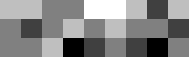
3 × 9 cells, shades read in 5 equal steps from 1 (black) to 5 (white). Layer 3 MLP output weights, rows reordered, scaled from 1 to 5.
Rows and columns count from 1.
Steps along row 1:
same down same up same down down up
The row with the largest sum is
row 1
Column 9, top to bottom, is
4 2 3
